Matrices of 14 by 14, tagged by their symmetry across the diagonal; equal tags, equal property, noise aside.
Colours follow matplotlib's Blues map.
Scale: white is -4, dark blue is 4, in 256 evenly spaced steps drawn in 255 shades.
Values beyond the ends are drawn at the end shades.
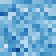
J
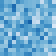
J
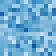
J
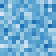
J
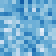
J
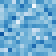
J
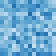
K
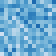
K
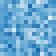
J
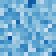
J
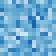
K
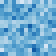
J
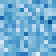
J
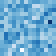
K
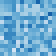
K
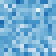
J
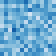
K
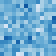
K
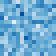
K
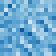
K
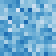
K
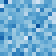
K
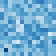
J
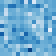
K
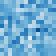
K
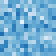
J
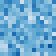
J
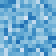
J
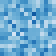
K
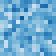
K
